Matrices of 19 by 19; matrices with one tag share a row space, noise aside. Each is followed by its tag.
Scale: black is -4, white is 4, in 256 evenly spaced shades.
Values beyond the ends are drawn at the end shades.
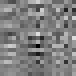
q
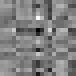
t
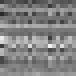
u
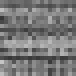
u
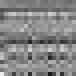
u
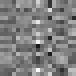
t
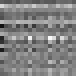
u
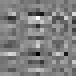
q
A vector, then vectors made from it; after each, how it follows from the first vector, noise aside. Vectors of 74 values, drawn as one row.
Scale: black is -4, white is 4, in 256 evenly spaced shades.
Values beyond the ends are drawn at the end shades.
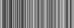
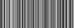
sign-scrambled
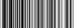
scaled up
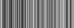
copied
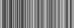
copied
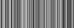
sign-scrambled
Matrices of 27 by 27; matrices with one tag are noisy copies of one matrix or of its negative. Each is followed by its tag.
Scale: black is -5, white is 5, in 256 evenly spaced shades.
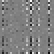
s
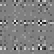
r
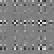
r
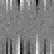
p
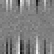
p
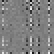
s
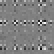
r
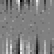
p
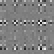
r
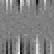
p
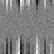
p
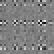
r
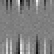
p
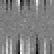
p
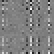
s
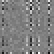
s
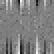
p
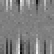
p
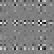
r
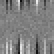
p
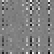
s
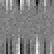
p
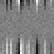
p
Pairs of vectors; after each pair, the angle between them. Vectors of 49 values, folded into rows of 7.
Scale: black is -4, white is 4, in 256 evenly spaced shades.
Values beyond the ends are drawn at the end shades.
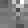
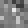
partly opposed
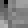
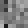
partly aligned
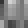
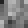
nearly parallel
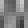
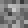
orthogonal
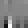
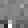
nearly parallel
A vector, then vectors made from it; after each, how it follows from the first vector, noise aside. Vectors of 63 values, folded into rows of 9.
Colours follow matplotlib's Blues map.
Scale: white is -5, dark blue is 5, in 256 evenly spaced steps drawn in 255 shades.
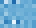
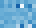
reversed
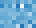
reversed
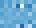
reversed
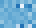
reversed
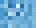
wrapped around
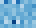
negated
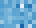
reversed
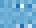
reversed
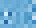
wrapped around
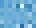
reversed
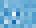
wrapped around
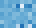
reversed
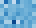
negated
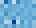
negated
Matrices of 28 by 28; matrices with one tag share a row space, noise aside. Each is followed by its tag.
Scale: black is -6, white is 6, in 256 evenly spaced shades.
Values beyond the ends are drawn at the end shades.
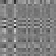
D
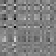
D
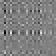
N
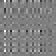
N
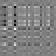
D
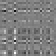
D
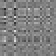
D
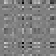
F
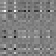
D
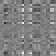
F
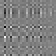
N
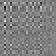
N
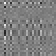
N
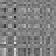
D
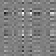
F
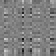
F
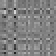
D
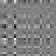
D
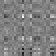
F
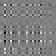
N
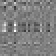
D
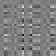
F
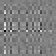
N
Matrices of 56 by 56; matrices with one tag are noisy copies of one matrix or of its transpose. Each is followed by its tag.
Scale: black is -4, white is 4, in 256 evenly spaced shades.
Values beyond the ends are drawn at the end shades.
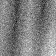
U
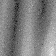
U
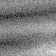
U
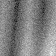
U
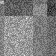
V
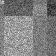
V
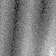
U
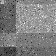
V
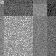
V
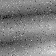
U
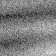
U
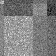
V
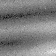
U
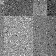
V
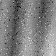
U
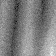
U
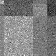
V
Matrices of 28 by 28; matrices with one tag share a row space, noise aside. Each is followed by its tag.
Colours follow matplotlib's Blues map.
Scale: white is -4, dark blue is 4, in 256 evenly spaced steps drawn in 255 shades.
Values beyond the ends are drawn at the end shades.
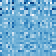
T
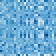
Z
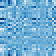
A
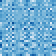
T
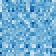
T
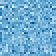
T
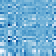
A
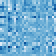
A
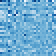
A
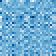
T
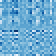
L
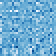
L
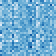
L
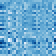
A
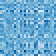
Z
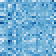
A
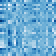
A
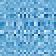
Z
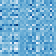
L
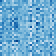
L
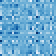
L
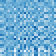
Z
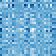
T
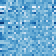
A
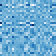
T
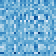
Z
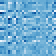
A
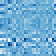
A
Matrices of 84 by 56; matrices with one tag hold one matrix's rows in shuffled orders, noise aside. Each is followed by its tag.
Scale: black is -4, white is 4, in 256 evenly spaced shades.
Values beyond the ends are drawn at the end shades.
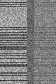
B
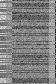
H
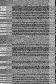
H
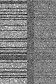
B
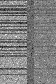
B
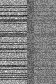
B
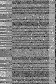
H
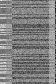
H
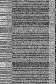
H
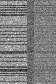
B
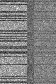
B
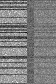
B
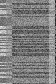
H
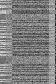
H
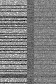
B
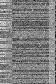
H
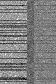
B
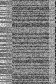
H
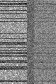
B
